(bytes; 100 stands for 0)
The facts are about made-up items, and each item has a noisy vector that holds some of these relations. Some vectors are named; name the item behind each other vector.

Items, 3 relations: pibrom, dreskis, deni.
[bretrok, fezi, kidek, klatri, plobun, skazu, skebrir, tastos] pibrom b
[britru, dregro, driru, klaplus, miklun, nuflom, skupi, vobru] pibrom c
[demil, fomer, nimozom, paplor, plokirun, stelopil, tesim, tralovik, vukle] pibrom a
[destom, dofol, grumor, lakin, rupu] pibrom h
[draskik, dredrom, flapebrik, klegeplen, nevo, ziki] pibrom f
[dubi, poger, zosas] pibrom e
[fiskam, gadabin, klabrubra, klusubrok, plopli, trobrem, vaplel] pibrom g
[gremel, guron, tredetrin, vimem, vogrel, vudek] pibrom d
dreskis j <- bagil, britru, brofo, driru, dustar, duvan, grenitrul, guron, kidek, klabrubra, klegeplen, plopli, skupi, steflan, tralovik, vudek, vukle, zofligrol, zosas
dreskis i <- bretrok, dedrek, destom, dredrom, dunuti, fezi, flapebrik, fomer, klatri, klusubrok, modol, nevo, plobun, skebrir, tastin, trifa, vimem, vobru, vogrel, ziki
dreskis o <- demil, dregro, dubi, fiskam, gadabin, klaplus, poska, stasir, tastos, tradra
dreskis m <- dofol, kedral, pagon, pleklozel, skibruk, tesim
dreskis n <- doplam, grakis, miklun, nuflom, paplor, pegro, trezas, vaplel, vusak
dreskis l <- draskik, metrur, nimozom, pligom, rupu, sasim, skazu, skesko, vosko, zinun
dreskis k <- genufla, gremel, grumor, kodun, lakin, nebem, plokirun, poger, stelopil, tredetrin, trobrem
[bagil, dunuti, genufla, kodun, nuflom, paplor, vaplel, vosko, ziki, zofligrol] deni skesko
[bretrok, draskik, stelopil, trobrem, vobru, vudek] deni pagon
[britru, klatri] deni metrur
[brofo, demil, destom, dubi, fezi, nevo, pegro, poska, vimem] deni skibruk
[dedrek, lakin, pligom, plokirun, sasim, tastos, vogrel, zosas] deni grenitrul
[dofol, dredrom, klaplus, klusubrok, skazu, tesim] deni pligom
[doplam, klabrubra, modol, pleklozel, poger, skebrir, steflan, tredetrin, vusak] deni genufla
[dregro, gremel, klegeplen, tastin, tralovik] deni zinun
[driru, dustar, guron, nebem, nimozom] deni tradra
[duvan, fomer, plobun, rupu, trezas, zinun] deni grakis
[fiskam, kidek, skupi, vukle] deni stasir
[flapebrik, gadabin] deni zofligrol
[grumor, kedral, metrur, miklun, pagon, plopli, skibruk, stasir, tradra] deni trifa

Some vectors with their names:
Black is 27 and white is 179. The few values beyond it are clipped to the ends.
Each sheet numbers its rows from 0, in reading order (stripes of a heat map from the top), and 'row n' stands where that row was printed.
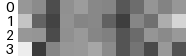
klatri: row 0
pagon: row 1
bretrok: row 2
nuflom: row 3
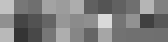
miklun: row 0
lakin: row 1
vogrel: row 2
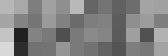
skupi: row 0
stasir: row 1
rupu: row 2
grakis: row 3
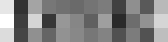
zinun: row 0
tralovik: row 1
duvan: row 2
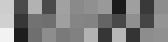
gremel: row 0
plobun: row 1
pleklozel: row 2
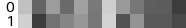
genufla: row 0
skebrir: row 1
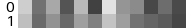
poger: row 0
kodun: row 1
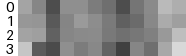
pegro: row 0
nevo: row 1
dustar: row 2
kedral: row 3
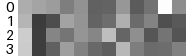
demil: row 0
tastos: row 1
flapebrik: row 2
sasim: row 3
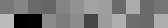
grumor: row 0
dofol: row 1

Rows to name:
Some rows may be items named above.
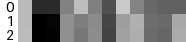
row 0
dredrom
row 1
dofol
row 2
dofol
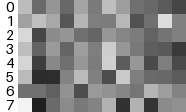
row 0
kodun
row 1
stelopil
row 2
skesko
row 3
genufla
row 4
modol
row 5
dredrom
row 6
fiskam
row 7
pleklozel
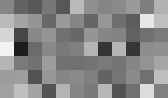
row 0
plopli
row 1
vukle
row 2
skesko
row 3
pleklozel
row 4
metrur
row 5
kidek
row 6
stelopil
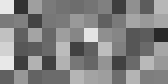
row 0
zinun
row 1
destom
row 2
tredetrin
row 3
zosas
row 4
fomer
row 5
trobrem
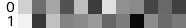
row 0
poger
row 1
dregro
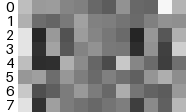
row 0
nimozom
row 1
trifa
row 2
tastin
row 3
klegeplen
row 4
skazu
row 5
poska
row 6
grenitrul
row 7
zinun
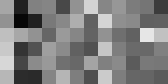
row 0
gadabin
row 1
klusubrok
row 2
vukle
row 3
pligom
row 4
vosko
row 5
dredrom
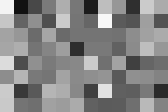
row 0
tesim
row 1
plokirun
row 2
draskik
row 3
dubi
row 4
steflan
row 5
nebem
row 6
klaplus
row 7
miklun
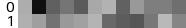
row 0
vaplel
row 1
vobru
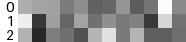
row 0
demil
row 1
paplor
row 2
klabrubra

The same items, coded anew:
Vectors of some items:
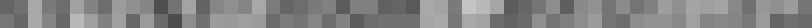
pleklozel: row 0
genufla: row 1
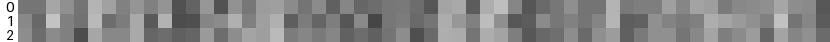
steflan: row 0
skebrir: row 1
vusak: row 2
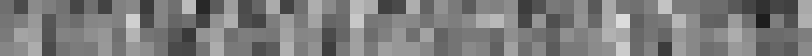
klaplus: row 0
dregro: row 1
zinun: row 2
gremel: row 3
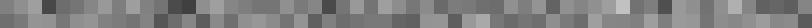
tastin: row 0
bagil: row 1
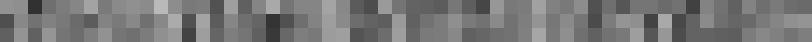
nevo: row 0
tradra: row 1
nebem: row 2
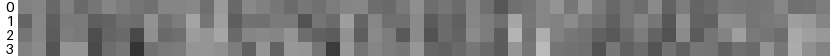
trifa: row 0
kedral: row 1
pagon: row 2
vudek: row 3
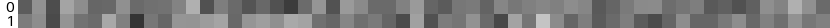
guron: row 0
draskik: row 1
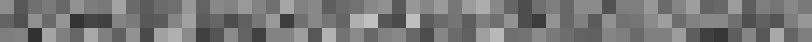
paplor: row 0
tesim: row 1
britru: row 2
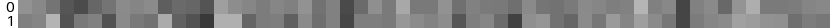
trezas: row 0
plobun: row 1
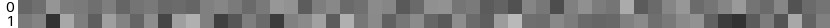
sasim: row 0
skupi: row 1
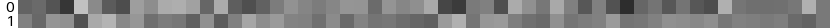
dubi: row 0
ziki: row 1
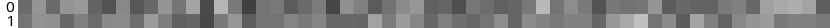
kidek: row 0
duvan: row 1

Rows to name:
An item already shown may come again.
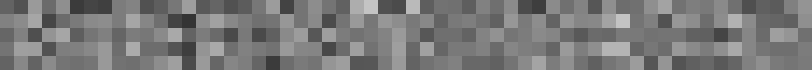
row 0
tesim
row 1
tastin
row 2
vukle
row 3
zinun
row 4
nebem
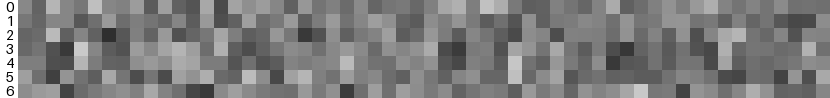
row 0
tredetrin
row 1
lakin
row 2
tastos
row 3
dubi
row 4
demil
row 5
vobru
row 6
tastin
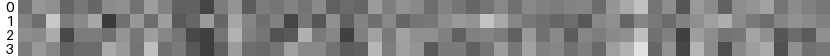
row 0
duvan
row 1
gadabin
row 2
gremel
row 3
klegeplen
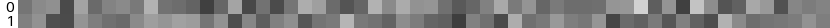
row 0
tralovik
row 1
poska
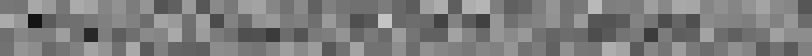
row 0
steflan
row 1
pegro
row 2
fiskam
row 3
rupu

